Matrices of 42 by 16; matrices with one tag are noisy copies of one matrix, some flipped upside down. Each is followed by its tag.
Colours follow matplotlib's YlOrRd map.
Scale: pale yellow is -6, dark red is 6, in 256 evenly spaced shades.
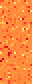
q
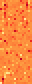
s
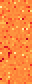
q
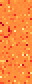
q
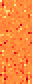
s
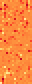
s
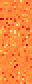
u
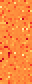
q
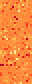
u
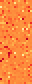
q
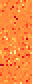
u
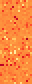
u
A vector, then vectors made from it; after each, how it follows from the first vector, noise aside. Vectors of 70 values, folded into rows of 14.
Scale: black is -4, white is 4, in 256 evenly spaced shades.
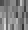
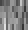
copied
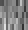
copied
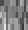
copied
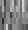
reversed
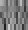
sign-scrambled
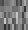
sign-scrambled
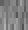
shrunk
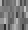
sign-scrambled
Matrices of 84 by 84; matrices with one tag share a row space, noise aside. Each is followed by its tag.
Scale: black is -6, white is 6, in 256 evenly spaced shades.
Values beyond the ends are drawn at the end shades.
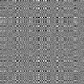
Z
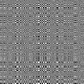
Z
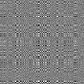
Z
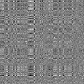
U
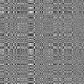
U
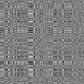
U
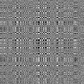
Z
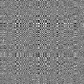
Z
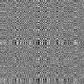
Z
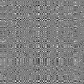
Z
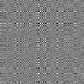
Z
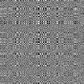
Z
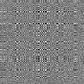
Z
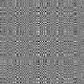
Z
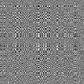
Z
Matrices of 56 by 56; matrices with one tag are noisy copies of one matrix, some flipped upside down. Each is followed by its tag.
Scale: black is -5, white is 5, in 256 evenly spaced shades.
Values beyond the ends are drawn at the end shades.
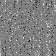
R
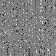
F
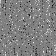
R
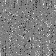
R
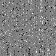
F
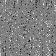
R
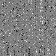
F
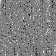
R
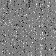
F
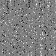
F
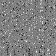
F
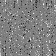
R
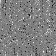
R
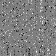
F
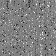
F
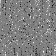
R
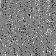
R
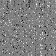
F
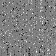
F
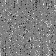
R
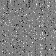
F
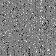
F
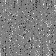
R
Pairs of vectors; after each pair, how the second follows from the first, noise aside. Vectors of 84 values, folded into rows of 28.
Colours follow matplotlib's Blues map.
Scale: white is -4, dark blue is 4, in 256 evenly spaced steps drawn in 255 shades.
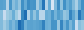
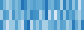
wrapped around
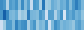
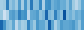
negated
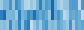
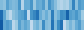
wrapped around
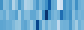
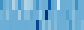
partly zeroed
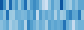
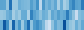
wrapped around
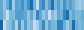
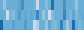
partly zeroed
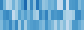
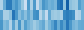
negated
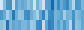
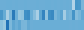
partly zeroed
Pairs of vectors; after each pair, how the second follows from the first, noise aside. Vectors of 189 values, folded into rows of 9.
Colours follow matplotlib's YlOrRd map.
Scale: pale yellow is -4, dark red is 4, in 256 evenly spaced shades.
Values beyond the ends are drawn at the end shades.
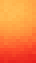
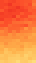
negated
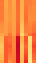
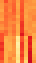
negated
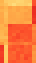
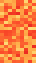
shuffled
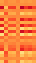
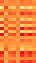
negated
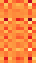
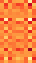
negated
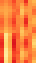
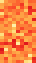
shuffled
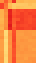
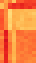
negated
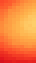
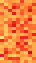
shuffled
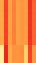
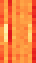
wrapped around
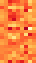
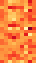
negated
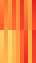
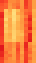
wrapped around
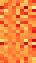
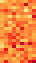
shuffled
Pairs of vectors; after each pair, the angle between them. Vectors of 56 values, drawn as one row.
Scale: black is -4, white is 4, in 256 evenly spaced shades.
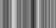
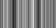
nearly opposite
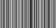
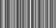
partly opposed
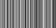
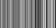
partly aligned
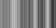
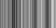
nearly opposite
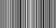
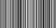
nearly parallel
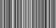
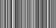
partly aligned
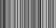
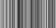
orthogonal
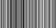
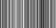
nearly opposite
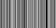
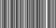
nearly opposite
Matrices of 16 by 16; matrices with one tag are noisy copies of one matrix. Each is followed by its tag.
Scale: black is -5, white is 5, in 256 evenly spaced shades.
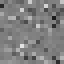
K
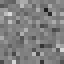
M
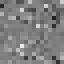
K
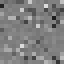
K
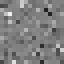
M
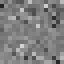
K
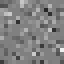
M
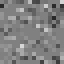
K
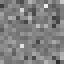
K
